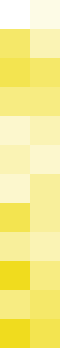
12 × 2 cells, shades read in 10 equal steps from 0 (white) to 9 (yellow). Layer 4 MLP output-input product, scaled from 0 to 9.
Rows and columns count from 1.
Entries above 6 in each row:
0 0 1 0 0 0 0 1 0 1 0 2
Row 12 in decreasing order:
9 7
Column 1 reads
0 6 7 5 2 3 2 7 4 9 5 9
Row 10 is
9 5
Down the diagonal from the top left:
0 3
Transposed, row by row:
0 6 7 5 2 3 2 7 4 9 5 9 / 1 3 6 5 3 2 4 4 3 5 6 7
